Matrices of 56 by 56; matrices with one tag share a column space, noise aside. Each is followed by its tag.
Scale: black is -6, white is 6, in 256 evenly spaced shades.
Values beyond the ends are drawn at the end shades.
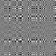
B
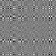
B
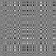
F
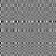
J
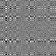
B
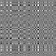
F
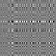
J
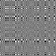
B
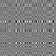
J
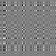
F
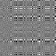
B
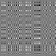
F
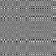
B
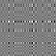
J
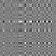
J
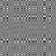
B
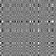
J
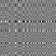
J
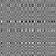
J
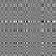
J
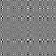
B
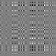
F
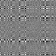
B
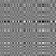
J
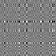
J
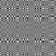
B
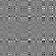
B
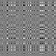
F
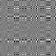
B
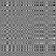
F
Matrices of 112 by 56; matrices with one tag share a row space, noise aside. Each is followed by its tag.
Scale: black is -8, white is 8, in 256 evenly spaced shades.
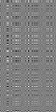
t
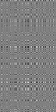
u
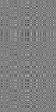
u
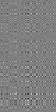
u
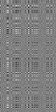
t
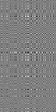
u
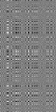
t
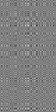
u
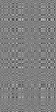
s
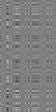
t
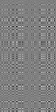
s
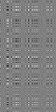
t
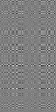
s
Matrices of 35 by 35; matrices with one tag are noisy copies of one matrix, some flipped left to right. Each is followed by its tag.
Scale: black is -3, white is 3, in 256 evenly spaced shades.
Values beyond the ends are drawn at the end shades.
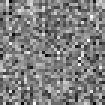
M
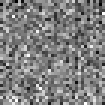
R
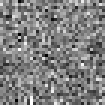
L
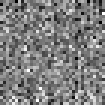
R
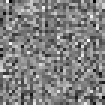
M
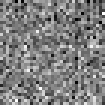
R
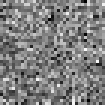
L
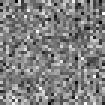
R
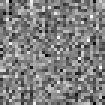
M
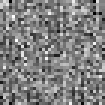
M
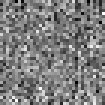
R
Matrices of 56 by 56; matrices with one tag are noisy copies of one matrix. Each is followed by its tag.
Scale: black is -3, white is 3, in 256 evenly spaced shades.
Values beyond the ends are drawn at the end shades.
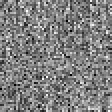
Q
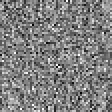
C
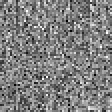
Q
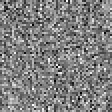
C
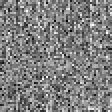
Q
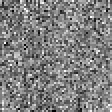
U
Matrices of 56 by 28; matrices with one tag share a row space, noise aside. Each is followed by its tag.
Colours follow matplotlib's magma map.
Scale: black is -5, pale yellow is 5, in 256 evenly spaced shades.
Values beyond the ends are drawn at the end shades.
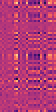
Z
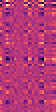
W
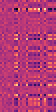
Z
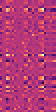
W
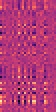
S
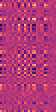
S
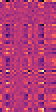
W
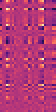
W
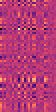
S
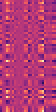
W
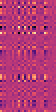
S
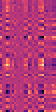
W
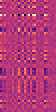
S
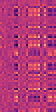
Z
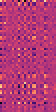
S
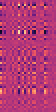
S
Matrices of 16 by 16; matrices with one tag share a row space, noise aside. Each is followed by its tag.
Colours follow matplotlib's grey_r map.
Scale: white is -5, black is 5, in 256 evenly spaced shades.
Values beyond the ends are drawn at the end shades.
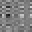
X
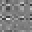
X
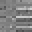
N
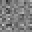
X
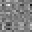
X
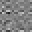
X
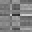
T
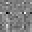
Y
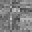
T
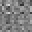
X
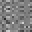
X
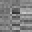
T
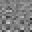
X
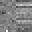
N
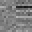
N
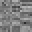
T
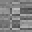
T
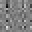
Y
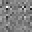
Y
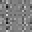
Y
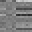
N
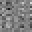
X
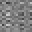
X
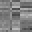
T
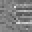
N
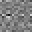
X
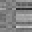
N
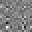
Y
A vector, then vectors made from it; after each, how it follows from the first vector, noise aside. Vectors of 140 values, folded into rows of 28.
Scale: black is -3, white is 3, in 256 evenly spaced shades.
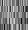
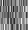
negated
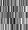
negated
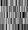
wrapped around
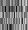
wrapped around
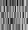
wrapped around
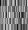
wrapped around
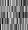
wrapped around
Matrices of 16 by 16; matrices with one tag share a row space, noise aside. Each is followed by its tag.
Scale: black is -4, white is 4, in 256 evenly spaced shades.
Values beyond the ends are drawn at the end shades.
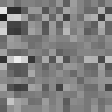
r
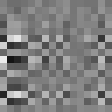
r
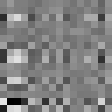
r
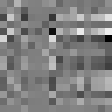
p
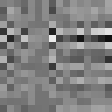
p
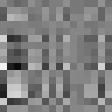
r
